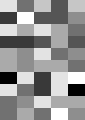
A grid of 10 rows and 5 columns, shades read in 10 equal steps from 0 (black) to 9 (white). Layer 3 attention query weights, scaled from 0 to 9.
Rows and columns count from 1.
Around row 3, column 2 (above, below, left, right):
9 2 8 8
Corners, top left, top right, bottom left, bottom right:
8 7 4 5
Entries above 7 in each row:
1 1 2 0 1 0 3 2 1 1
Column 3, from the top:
7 3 8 3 8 6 2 2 8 4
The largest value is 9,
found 3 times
